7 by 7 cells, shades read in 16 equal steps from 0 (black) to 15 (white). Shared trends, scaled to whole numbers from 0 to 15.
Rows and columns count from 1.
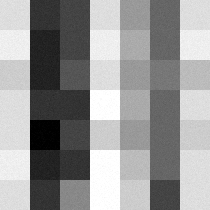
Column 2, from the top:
3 2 2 3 0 2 3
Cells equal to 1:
0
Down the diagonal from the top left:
13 2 5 15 9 6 13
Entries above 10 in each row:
3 3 3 3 3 4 4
